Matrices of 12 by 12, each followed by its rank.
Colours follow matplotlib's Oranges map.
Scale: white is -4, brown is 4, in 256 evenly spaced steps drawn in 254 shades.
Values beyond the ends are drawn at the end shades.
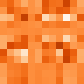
two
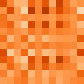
two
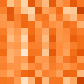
two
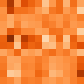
two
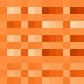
one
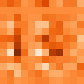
two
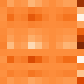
one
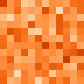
full rank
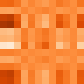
one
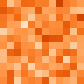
full rank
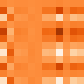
one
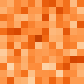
full rank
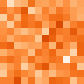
full rank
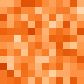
full rank
